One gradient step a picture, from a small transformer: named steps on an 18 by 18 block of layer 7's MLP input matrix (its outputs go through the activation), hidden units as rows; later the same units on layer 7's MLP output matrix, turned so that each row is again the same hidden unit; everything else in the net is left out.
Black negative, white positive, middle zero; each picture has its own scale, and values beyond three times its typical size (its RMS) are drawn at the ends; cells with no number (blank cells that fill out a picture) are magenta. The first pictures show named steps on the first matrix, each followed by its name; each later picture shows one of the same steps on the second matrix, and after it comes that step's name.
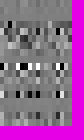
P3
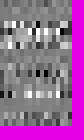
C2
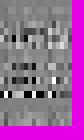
P3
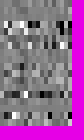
C2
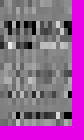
C2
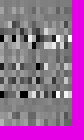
P3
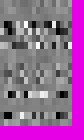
C2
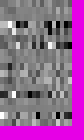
C2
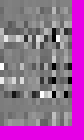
P3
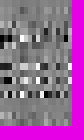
P3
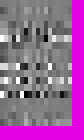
P3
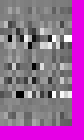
P3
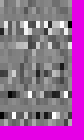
C2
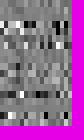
C2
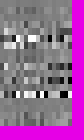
P3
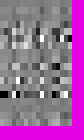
P3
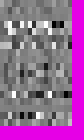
C2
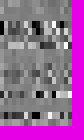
C2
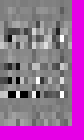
P3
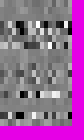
C2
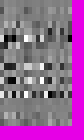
P3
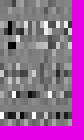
C2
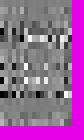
P3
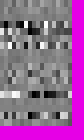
C2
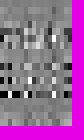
P3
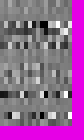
C2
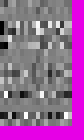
C2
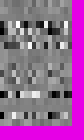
C2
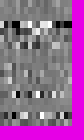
C2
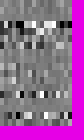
C2
